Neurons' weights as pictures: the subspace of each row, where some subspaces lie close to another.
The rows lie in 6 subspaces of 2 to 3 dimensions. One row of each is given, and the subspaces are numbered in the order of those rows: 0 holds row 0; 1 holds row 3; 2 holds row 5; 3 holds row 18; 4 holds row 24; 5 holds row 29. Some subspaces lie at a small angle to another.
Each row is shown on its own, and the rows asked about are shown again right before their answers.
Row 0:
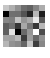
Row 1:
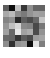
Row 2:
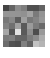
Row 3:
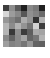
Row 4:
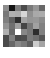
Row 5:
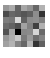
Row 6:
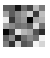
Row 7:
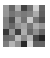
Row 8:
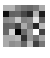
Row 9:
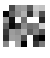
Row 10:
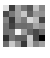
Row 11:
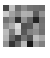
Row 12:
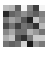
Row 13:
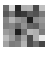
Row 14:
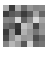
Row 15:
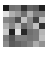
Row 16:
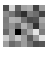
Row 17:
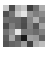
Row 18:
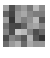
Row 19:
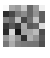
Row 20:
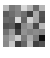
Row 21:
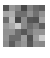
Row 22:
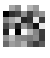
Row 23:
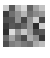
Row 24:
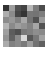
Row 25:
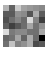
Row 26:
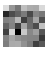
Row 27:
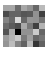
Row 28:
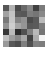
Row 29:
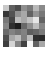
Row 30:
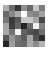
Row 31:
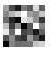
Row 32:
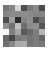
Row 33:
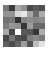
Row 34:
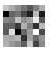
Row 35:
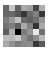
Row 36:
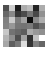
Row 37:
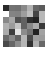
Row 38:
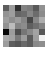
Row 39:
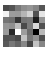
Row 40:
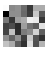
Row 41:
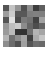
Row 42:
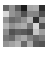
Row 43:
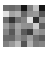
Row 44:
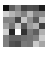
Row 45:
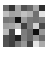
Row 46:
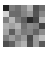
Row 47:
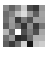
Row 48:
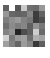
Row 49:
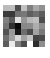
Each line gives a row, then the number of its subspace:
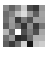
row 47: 4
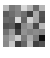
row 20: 3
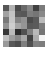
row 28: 3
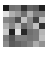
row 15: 1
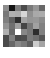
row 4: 5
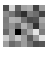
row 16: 2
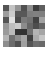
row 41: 3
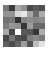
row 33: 4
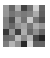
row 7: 4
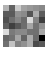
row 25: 3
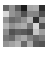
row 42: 1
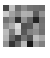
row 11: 5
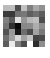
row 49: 5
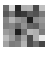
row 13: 4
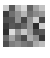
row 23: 1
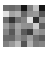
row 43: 1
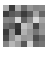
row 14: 5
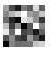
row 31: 5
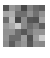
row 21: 3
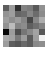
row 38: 3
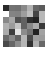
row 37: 0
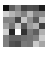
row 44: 1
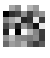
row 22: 1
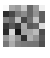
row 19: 4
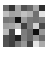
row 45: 2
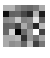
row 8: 0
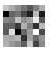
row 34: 0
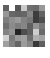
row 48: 5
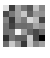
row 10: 2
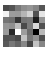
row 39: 0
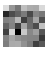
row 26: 1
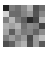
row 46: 0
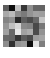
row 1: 5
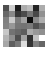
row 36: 4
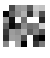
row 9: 2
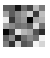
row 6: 3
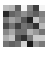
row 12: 4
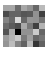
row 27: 2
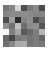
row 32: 3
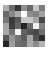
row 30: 5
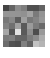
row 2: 1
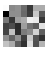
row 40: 0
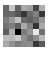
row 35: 2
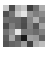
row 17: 4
